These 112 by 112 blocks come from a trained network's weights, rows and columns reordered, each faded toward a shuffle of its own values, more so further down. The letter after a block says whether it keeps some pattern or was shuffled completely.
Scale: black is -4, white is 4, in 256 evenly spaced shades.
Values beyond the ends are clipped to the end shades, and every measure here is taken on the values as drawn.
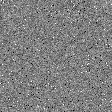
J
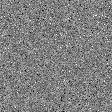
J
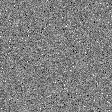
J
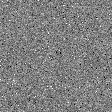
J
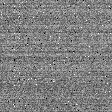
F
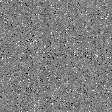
F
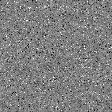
F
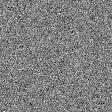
J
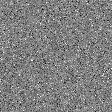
J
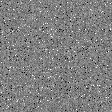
F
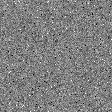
J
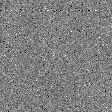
F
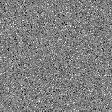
F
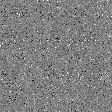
F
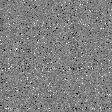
F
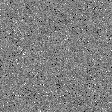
F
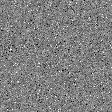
J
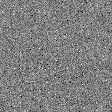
F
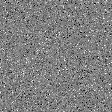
F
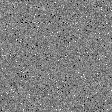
F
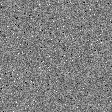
J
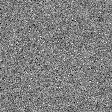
J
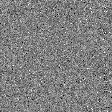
F
